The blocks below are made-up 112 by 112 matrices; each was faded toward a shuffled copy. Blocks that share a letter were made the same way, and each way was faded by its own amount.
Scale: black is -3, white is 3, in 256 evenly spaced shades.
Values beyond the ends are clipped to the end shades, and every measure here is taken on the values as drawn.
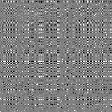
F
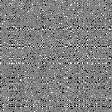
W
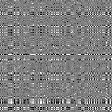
F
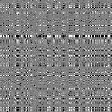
F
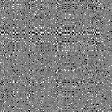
W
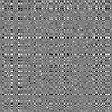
F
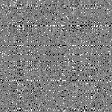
W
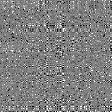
W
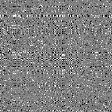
W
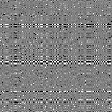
F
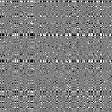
F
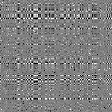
F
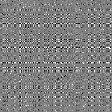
F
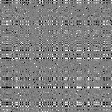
F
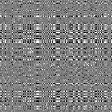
F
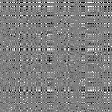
F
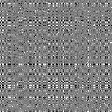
F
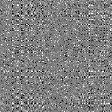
W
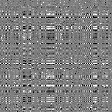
F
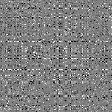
W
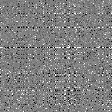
W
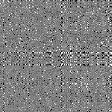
W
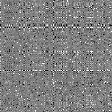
W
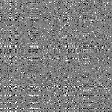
W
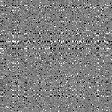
W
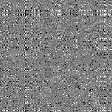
W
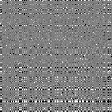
F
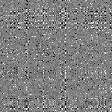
W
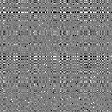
F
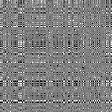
F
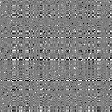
F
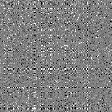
W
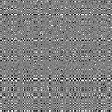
F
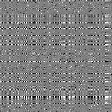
F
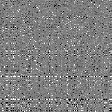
W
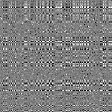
F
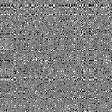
W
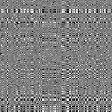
F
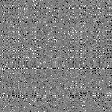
W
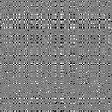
F
